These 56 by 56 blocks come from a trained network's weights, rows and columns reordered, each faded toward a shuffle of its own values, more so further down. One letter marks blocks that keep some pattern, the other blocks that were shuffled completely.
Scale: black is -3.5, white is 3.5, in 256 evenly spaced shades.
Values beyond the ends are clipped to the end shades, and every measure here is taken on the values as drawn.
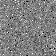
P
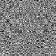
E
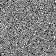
P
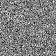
P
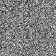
E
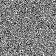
P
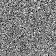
P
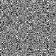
E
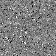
P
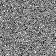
P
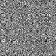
E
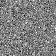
P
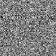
E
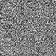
E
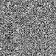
E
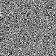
E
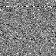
E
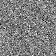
P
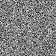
P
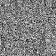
E
